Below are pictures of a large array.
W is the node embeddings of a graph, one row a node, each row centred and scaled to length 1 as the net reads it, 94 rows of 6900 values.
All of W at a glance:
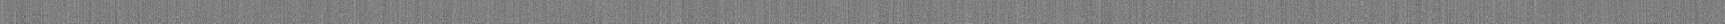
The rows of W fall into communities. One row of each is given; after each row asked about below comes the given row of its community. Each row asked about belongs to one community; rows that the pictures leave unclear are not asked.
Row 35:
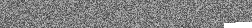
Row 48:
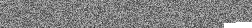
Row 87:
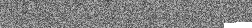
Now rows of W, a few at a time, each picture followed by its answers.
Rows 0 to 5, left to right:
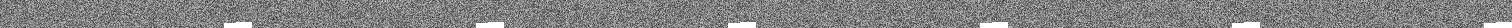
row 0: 87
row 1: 35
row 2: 48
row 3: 48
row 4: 87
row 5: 48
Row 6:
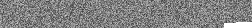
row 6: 48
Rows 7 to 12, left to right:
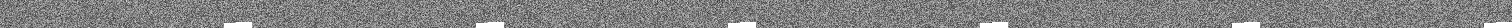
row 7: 35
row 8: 87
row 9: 87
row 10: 48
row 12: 87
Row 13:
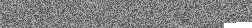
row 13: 48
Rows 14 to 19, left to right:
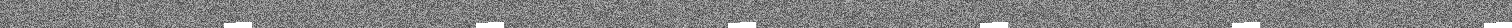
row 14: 35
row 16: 35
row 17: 35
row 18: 48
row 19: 48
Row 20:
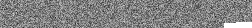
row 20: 48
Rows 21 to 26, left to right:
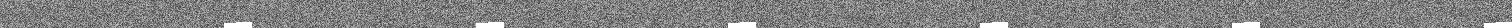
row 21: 48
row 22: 48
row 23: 87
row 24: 35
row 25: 35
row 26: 35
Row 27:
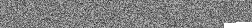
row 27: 87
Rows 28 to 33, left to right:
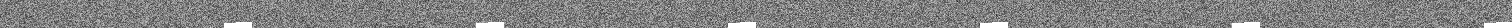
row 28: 87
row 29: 48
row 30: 87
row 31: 87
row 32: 48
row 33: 48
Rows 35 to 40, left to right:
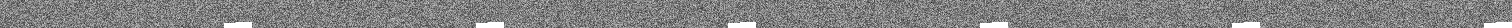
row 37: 48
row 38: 35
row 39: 87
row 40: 87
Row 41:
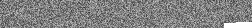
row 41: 35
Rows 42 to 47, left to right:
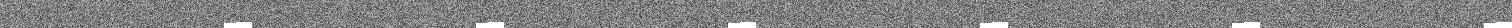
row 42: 48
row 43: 35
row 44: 87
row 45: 87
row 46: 87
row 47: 48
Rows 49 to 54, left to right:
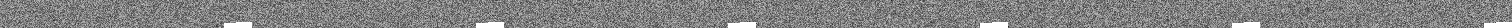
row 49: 48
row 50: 35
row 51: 35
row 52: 87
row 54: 48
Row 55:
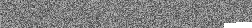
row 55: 48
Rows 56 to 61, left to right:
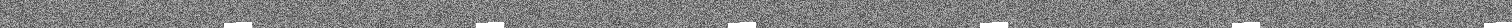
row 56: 87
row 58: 35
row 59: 35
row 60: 87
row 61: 87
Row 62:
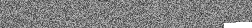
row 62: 35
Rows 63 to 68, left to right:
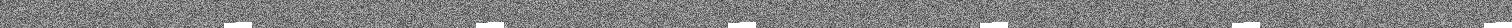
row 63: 35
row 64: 87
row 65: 87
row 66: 35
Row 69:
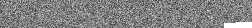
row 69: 35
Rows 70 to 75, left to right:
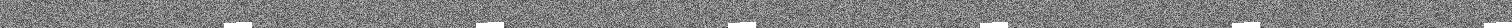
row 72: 35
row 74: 48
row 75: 48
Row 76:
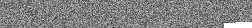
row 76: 35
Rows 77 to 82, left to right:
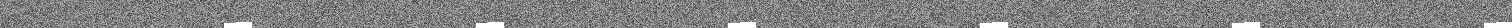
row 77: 35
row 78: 87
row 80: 48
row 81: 48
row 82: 48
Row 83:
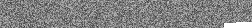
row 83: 87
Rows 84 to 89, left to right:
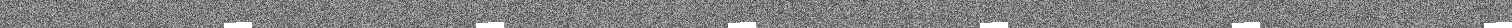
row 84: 35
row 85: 48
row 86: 87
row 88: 48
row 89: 35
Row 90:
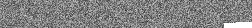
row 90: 35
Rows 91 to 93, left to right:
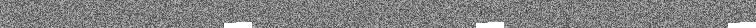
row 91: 87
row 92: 87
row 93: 87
